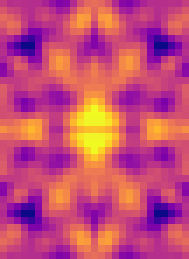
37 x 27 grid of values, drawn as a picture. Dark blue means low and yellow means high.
Lone odd cells: none. Grain: blotchy. Ninth with the highest average: centre. Odd rows or columns: none. Slope: none. Mirror symmetry: left to right and top to bottom. Seam: none.
